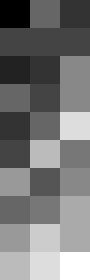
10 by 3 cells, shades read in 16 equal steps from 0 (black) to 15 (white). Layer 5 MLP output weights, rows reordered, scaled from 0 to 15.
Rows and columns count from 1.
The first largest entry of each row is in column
2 1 3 3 3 2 1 3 2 3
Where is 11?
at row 6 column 2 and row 10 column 1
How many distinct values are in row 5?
3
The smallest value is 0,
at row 1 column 1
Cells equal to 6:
4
